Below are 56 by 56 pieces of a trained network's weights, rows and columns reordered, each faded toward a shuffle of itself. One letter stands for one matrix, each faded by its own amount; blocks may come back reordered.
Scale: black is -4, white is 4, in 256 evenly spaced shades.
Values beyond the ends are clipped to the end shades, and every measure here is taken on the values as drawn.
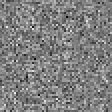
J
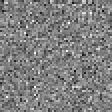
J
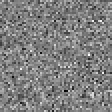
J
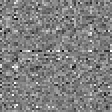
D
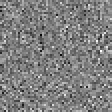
J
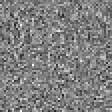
J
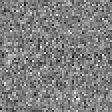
J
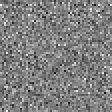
J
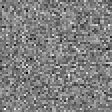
J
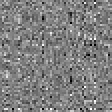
D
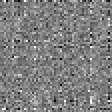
D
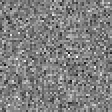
J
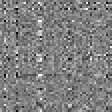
D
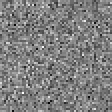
J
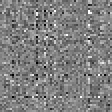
D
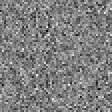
J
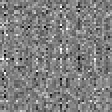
D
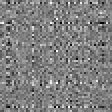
D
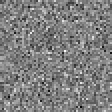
J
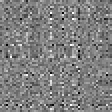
D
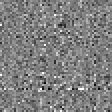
D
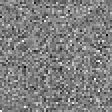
J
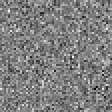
J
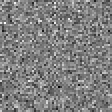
J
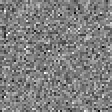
J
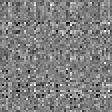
D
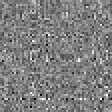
D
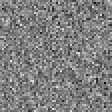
J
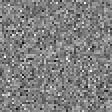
J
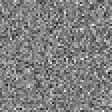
J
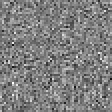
J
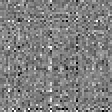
D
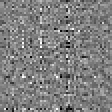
D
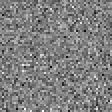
J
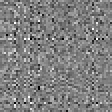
D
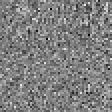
J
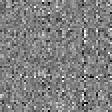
D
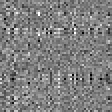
D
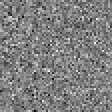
J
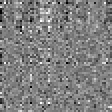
D
